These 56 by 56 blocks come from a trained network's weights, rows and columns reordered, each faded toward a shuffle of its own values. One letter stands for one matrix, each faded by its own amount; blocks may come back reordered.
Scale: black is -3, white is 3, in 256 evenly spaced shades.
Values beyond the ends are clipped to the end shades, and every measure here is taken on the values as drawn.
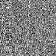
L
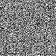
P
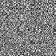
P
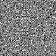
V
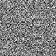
P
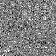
V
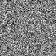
P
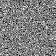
V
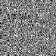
L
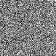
P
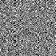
L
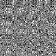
L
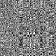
L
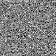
V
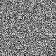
P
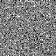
V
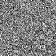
P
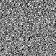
P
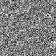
P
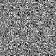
L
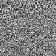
P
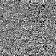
L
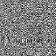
L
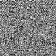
P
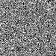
V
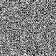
P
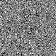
V
